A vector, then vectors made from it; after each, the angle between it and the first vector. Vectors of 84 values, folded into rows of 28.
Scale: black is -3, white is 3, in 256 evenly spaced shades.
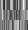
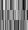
nearly opposite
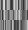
nearly opposite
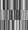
nearly parallel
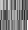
orthogonal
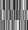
nearly parallel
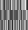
partly aligned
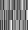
partly aligned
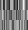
nearly parallel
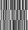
orthogonal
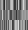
nearly parallel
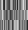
nearly parallel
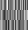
orthogonal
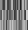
partly aligned
